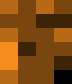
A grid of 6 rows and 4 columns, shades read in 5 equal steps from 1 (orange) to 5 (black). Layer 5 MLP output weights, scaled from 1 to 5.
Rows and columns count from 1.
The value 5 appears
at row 6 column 4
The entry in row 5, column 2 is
3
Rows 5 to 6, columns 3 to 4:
3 4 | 3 5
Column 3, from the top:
2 4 3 3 3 3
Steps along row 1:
up down up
